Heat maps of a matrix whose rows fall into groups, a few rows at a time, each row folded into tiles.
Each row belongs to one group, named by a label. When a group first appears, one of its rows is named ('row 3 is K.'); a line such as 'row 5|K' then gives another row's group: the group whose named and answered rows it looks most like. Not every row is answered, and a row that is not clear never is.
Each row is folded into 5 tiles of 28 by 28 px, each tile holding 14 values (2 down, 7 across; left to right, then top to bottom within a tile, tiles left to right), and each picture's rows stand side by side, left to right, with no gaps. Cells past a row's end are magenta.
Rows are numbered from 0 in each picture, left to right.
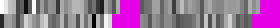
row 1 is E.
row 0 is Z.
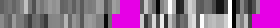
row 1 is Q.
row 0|E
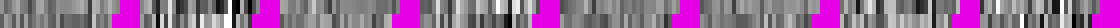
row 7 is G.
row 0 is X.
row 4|E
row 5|E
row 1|Q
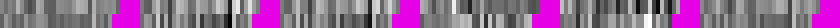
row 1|X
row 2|X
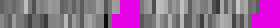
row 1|G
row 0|E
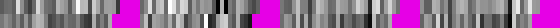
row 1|G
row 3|X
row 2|X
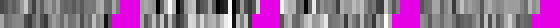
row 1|Q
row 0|E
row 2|Z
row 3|E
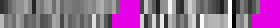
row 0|E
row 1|Q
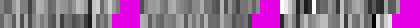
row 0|X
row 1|G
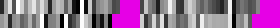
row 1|Q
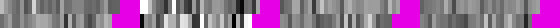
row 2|E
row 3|E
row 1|Z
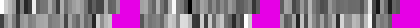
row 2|Q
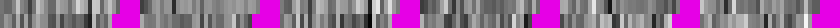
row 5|Z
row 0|X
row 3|E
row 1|E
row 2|X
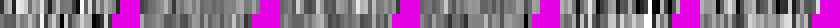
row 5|Q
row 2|X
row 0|G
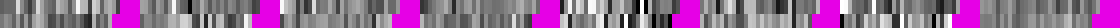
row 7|Q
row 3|E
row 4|G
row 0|X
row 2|Z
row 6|Z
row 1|Z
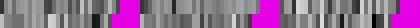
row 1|E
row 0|G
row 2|G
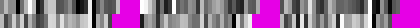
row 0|Q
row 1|Z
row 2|Q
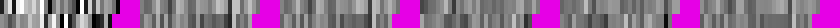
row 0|G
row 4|E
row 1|X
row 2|X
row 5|X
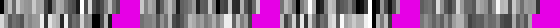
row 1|Q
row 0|G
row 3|X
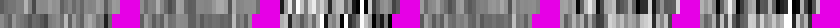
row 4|Q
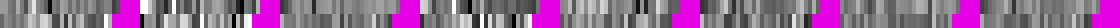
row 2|E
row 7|E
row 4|G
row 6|X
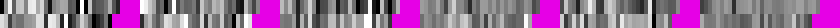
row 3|Z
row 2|Q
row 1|Z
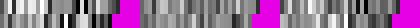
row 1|G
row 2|G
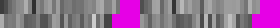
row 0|E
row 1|E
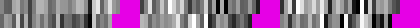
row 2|G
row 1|G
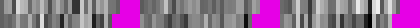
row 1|E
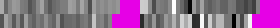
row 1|Z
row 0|X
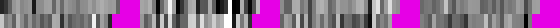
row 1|Q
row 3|E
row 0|E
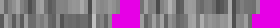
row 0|X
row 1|Q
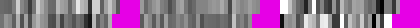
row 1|X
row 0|X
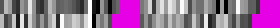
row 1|G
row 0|Q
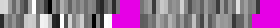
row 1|G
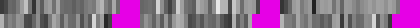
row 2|E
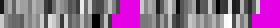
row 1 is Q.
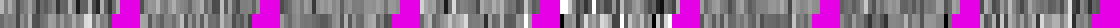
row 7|Q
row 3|Z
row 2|E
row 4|Z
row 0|Q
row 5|X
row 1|G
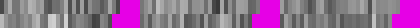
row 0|G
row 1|G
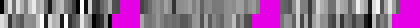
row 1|E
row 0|G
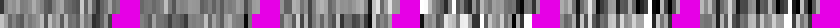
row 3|Z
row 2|X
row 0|G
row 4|Q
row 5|Q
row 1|E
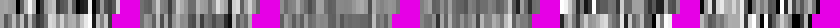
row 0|Q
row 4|Z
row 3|Q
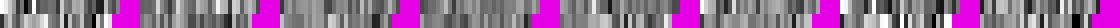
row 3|E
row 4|Z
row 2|G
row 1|X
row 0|Z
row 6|Z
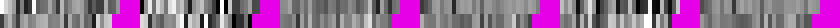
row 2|Q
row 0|Z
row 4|Q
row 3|E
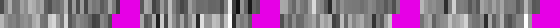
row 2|Z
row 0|G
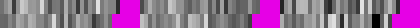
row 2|G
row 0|G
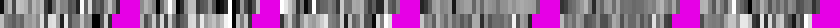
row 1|Q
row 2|Z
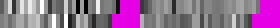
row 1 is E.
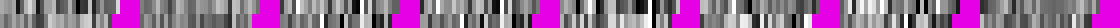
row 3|G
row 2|G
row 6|G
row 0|Q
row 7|E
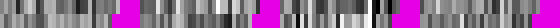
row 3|G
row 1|X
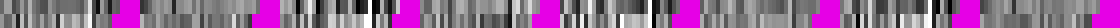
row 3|X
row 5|Q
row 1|E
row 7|E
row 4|Q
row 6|Q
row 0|Q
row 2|Q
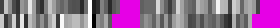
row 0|Q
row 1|X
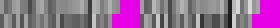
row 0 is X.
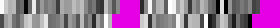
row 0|Z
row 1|G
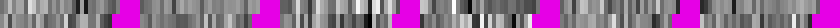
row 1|E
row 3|Z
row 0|G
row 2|X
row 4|G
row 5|E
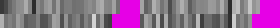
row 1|X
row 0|E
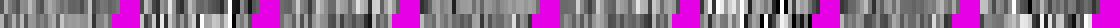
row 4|X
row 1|Q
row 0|Q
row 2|X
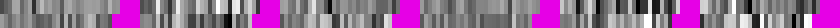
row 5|Z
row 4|Q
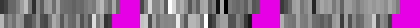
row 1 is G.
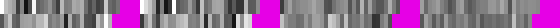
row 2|G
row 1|Z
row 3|X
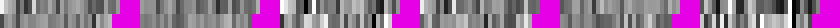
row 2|Z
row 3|Z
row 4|E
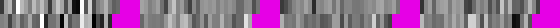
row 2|E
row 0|G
